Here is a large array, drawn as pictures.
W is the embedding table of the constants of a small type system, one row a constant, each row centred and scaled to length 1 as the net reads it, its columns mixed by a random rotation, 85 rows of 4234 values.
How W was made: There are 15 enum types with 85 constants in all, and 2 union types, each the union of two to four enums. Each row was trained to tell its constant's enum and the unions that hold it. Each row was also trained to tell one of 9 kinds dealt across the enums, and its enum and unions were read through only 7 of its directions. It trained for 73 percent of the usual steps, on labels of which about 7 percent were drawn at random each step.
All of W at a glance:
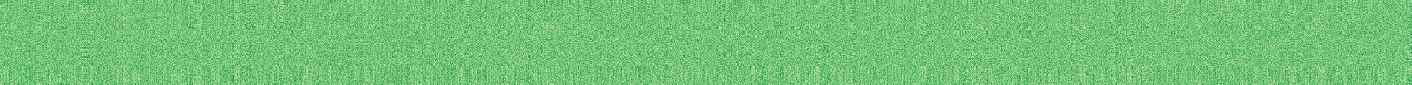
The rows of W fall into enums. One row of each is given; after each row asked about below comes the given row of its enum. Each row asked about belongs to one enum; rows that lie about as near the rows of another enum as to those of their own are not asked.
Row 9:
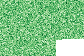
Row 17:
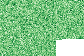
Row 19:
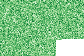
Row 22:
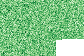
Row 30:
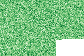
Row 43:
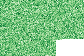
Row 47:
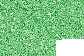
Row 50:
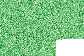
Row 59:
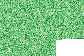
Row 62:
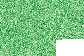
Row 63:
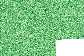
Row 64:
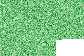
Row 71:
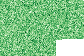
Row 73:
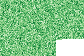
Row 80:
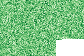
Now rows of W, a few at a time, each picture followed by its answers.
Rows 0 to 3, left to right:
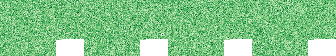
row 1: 62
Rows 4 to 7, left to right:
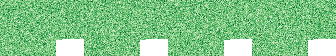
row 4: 9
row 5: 19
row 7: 17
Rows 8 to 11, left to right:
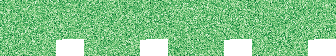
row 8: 19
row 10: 17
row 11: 50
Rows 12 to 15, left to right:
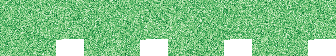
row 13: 62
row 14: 71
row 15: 9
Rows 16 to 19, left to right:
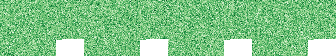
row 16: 19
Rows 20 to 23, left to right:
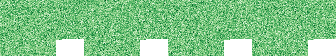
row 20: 64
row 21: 19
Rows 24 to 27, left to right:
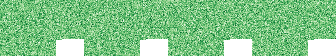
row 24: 50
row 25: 71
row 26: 22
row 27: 22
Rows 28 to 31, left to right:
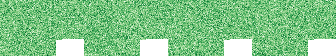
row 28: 22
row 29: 62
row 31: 17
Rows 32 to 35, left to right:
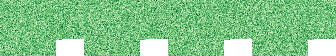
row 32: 73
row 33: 17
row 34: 9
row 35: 43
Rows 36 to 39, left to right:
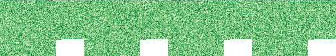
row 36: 30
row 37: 73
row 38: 59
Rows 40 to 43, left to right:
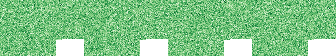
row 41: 62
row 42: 22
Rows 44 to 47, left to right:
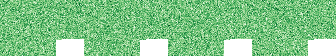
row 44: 19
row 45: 22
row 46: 50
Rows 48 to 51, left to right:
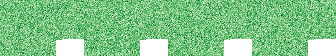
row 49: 80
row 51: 71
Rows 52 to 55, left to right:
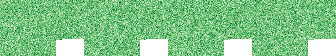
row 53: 73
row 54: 73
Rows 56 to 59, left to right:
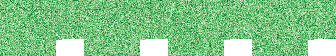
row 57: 9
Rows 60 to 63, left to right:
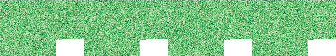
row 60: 73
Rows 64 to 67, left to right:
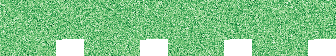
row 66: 17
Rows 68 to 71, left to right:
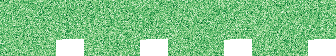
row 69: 73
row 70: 71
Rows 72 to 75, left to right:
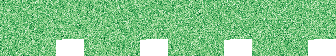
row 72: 19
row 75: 71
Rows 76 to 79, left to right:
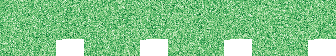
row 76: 50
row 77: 50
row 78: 71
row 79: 17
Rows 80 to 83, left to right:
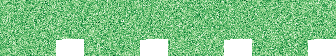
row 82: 9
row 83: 80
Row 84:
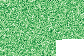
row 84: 22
